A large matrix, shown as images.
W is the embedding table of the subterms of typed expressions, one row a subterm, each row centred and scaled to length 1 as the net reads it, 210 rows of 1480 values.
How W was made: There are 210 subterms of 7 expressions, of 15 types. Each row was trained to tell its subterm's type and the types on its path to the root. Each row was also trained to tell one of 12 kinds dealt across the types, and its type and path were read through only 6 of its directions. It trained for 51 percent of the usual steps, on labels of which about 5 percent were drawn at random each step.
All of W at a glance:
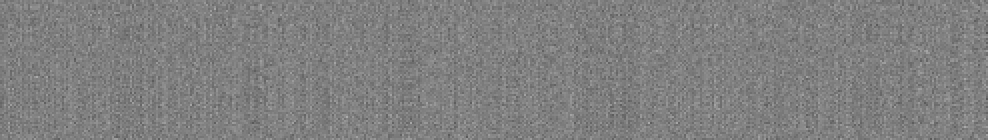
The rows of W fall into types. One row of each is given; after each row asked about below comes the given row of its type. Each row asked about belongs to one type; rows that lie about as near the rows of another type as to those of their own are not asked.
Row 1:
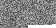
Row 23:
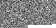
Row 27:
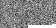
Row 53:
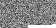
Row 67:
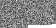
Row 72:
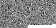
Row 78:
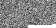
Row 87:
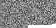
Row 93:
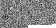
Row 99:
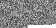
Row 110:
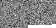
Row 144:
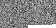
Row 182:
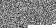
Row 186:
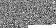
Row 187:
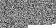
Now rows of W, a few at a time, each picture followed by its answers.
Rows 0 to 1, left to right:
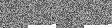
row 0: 53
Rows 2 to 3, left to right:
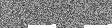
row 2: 27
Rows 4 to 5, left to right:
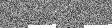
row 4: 23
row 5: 144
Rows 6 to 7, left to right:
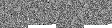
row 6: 67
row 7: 93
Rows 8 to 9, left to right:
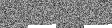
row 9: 186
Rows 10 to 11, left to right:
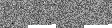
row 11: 186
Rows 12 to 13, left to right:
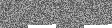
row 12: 72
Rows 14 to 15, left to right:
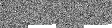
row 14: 186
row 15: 53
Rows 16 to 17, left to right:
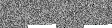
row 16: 93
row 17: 27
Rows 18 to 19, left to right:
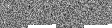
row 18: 144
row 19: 110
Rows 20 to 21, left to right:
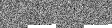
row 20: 182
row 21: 78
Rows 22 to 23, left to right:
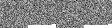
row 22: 93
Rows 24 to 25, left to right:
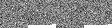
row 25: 67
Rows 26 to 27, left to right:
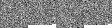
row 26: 110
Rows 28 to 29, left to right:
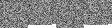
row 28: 182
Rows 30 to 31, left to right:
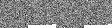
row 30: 144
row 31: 110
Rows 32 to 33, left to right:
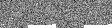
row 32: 23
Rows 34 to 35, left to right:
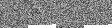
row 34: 110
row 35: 144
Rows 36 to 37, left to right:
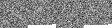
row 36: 99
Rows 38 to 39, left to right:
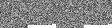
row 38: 23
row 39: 72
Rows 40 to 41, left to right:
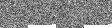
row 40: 53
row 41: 187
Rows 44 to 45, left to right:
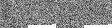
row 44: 187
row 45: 186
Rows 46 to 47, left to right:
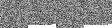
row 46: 93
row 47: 23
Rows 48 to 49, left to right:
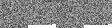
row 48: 186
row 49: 23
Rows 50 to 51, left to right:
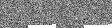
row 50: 144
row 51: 187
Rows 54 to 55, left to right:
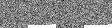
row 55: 186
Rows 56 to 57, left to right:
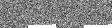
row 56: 186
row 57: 78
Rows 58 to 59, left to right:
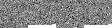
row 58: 186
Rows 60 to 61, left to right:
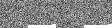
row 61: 187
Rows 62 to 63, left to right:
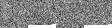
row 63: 186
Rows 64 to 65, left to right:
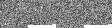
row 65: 53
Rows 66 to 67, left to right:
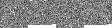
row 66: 144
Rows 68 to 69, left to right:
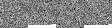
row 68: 1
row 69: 110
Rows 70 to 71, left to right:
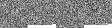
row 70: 99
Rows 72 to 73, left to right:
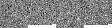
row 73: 144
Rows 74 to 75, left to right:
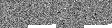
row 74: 27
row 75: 110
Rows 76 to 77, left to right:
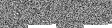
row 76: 110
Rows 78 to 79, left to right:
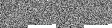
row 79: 182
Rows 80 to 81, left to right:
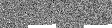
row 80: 186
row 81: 53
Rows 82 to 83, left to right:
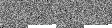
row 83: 1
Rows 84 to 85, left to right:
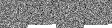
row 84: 78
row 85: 182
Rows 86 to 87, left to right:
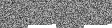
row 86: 67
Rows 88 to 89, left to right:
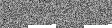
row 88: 1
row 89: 144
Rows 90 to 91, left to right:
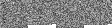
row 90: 1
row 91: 67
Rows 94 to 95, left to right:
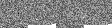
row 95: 187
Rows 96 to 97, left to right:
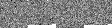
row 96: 87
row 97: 93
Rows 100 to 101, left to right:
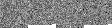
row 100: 93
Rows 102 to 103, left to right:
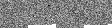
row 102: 186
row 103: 182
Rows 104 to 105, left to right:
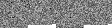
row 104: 99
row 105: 78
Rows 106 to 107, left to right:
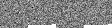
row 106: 27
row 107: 78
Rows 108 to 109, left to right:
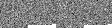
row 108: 72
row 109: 27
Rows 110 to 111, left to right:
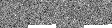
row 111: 67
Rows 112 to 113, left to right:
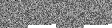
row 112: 182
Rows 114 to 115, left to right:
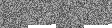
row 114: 1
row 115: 187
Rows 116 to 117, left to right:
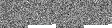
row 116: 187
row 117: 187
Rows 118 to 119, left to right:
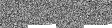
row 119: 78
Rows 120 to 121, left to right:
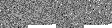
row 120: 99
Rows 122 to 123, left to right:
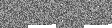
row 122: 67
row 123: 99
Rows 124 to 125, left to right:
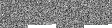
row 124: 78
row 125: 144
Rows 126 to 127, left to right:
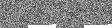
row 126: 72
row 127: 1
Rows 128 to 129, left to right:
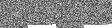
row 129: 78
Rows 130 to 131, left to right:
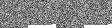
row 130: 67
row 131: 93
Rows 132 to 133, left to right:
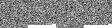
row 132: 23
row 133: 23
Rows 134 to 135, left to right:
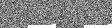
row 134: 182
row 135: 93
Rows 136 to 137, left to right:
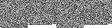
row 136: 144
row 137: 182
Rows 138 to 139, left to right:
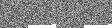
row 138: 110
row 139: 182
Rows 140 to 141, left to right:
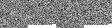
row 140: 99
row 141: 72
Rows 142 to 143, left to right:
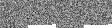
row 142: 187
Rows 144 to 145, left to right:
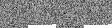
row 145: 99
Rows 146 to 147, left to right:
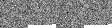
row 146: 99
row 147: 93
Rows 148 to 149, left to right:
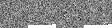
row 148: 23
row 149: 99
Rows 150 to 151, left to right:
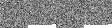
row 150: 93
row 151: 99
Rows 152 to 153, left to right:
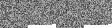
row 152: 78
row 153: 99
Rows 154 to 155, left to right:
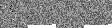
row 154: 182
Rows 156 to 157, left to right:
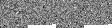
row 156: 99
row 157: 67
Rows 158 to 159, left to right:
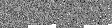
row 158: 67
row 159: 99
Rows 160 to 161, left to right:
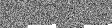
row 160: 78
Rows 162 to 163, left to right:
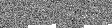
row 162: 110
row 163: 99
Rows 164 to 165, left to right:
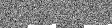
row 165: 93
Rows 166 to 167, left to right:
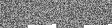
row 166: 78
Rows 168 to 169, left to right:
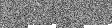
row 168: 27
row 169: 187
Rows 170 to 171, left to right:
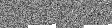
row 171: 78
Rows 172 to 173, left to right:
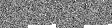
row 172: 72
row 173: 23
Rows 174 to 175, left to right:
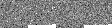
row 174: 72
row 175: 187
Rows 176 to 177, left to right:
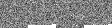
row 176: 72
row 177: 186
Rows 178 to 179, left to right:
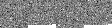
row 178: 144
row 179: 23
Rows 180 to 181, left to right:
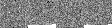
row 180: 93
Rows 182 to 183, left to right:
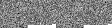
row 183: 53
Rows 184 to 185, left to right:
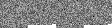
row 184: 53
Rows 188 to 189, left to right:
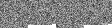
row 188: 182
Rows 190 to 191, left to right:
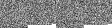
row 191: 72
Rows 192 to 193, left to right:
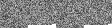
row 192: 187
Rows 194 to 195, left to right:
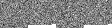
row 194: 110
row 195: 78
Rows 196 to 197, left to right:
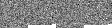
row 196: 27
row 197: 78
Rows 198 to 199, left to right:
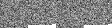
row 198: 110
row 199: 187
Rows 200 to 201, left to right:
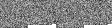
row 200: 67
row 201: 67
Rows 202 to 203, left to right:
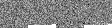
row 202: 93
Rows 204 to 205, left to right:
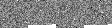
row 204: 67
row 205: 93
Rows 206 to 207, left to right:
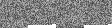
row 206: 67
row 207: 187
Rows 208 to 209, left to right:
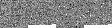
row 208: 110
